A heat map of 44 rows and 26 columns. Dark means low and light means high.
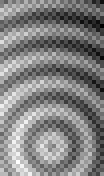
No row or column stands out. Concentric rings centre on the bottom middle. Neither half mirrors the other. The top right is the ninth with the lowest average. The bottom left is the ninth with the highest average. Values rise toward the bottom left.
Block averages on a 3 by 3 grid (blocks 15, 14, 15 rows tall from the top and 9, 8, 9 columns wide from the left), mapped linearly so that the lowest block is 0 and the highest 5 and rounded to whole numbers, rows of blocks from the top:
3 2 0 / 4 3 1 / 5 4 2
